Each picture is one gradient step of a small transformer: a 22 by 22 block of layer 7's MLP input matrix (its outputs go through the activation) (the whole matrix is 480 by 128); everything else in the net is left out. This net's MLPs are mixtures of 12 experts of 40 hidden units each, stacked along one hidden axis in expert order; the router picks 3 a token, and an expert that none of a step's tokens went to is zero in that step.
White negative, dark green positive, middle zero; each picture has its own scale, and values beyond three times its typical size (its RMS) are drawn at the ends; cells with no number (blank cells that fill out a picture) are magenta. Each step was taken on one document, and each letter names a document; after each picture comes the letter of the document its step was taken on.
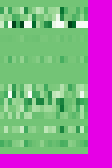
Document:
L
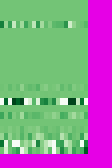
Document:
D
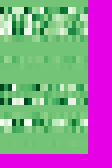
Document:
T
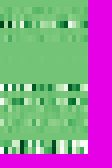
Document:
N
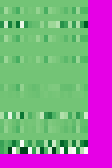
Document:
N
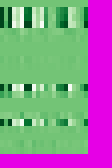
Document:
T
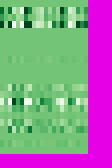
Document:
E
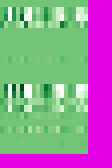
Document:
E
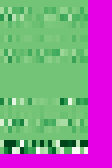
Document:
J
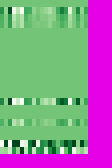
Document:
J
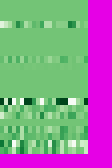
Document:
D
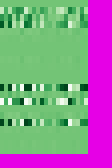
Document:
T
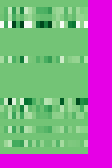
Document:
E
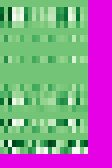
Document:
J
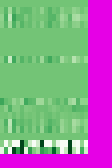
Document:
J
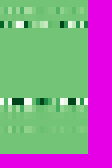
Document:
E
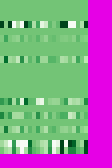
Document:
D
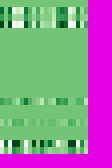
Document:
J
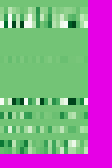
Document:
D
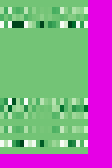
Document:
E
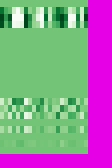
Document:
L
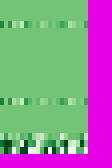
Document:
D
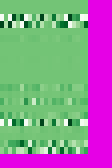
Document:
N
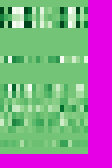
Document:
L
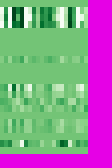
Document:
L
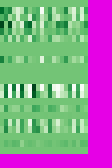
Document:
T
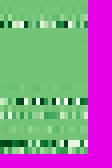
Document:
D
